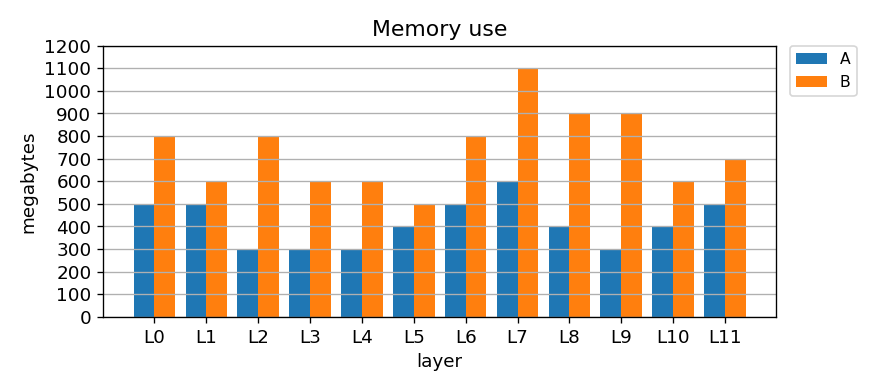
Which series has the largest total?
B
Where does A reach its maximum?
L7
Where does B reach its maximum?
L7
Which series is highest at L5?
B
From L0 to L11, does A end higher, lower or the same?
the same
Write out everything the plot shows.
Title: Memory use
x-axis: layer, ticks L0 L1 L2 L3 L4 L5 L6 L7 L8 L9 L10 L11
y-axis: megabytes, ticks 0 100 200 300 400 500 600 700 800 900 1000 1100 1200
Legend: A, B
Values:
A: 500 500 300 300 300 400 500 600 400 300 400 500
B: 800 600 800 600 600 500 800 1100 900 900 600 700
